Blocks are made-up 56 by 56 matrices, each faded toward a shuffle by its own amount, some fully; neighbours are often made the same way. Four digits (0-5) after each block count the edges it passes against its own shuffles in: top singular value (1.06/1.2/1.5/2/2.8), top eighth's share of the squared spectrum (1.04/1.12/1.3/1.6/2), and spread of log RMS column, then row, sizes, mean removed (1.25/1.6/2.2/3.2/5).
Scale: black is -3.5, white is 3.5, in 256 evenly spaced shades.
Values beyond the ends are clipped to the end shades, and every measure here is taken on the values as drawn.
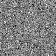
0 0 0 0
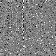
3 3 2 0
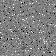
0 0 0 0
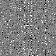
3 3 2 0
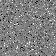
0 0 0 0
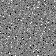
0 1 0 0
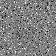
2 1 0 0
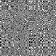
4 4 2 2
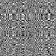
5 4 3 3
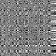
5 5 3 3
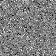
0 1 0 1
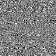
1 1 0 3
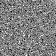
0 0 0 1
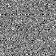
1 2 0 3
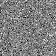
0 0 0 1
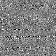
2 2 0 3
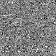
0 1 0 2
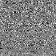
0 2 0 3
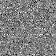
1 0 0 2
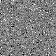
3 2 1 0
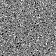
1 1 0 0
